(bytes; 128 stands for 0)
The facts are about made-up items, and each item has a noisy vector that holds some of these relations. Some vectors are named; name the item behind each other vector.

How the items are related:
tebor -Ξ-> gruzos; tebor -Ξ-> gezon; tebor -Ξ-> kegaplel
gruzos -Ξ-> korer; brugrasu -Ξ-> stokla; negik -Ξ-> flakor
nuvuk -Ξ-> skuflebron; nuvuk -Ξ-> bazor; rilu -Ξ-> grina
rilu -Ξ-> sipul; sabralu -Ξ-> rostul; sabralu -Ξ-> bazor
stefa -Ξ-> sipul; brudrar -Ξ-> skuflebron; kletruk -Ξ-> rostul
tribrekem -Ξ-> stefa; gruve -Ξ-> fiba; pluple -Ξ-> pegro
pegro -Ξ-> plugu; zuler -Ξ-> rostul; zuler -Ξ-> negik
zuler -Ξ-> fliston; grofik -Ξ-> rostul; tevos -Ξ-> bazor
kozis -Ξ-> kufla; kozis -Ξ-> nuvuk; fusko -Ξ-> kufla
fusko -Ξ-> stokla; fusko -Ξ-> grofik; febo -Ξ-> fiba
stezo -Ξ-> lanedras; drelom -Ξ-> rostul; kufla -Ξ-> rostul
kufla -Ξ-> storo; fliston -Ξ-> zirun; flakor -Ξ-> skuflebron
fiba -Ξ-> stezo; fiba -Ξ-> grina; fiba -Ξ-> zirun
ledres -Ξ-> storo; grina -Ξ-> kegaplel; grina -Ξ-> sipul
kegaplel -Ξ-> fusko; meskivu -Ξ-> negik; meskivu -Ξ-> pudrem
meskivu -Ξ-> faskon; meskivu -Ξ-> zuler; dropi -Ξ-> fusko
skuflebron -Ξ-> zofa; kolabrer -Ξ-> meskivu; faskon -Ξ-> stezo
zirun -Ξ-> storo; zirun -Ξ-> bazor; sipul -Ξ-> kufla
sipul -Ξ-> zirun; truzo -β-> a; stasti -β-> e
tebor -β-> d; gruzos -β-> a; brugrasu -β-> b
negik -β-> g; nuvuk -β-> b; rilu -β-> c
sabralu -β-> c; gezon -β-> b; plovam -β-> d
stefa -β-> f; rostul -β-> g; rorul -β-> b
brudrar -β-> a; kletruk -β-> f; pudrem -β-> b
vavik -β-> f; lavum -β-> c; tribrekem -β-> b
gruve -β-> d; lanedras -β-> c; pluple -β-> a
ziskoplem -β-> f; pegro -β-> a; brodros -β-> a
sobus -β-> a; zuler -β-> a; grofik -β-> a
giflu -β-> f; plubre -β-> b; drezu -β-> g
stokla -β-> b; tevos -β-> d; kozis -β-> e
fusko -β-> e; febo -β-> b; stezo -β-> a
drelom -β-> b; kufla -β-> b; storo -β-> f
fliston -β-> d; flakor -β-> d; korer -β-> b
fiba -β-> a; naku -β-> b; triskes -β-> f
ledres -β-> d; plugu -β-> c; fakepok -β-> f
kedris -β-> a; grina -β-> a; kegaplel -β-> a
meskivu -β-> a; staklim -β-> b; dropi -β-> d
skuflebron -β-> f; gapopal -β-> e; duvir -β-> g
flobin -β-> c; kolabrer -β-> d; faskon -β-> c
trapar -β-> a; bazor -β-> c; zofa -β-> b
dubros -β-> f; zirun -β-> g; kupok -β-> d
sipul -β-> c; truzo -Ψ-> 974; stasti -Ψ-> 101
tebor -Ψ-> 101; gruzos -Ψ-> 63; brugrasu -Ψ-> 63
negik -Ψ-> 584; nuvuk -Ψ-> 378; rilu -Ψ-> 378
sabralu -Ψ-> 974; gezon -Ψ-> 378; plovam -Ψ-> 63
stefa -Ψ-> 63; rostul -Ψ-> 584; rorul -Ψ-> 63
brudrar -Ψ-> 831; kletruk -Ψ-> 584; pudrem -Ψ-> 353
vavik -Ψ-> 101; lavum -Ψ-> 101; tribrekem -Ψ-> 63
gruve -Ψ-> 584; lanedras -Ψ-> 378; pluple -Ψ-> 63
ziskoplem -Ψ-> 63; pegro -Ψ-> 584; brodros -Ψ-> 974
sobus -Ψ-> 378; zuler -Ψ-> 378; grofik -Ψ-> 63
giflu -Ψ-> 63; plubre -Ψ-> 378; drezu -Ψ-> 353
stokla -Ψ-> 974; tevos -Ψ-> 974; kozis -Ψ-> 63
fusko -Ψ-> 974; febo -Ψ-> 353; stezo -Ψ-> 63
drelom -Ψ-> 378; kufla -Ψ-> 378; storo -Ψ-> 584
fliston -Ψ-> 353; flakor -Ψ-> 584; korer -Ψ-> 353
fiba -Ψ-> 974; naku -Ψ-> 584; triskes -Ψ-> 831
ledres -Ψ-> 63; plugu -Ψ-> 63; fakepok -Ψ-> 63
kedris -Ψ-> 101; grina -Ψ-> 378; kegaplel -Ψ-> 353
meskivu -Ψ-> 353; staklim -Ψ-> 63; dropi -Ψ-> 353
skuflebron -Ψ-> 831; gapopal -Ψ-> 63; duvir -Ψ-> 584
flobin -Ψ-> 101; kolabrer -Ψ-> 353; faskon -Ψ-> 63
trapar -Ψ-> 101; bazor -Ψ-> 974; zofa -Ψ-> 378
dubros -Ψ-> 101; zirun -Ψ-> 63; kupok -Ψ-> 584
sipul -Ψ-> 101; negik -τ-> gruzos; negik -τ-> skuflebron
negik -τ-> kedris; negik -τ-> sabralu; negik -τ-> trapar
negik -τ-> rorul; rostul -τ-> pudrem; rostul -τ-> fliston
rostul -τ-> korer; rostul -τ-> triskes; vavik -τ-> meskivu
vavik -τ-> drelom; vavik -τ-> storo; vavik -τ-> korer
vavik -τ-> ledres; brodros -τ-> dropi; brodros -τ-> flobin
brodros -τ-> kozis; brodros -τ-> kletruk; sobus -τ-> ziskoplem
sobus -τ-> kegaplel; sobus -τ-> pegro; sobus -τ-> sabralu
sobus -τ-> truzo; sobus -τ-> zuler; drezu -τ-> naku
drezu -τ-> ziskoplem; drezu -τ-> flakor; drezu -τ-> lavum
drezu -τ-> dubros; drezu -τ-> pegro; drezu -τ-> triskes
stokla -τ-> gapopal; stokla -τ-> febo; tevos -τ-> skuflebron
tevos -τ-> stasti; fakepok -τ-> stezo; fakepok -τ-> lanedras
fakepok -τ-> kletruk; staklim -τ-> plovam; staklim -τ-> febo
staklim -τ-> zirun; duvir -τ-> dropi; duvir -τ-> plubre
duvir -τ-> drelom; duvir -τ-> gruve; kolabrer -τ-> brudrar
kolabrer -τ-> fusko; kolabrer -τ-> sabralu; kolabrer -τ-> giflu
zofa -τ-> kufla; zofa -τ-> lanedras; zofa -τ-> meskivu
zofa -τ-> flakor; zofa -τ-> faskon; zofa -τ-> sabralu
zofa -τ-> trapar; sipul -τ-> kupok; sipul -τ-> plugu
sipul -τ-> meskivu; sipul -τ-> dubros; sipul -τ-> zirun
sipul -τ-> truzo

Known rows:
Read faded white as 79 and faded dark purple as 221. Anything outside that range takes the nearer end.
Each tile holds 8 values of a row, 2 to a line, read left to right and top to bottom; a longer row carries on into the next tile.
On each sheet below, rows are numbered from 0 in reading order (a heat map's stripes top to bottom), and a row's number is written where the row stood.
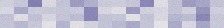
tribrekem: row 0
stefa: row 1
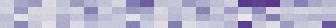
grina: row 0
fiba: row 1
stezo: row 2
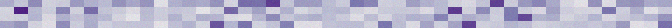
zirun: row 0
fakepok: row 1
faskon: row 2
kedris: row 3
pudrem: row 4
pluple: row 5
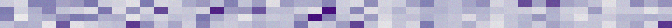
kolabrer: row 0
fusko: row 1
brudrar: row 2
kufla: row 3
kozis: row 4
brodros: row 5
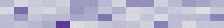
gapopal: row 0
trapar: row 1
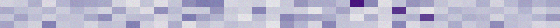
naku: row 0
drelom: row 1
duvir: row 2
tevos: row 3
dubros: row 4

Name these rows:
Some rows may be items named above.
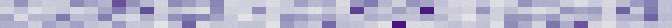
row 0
gezon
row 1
zofa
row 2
duvir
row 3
febo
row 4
duvir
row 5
fliston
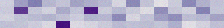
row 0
febo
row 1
tebor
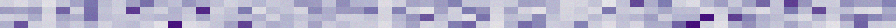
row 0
fliston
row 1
febo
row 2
kegaplel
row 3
nuvuk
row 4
bazor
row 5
dropi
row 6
rostul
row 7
zofa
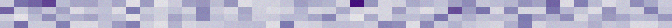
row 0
faskon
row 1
sipul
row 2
staklim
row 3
stasti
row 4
flakor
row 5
tebor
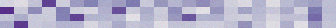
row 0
pudrem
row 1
negik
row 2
ledres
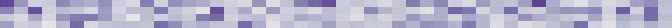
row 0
zofa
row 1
giflu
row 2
kletruk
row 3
plubre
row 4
zuler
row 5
fliston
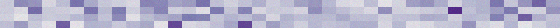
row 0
gruve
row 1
kolabrer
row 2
kegaplel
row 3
brugrasu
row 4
meskivu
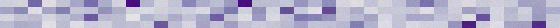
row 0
sabralu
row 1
gruzos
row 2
skuflebron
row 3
grofik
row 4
storo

